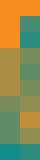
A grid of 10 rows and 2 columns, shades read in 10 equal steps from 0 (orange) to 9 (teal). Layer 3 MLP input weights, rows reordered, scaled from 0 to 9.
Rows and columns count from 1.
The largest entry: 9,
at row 10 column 1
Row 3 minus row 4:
-3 3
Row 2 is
0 7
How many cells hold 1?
0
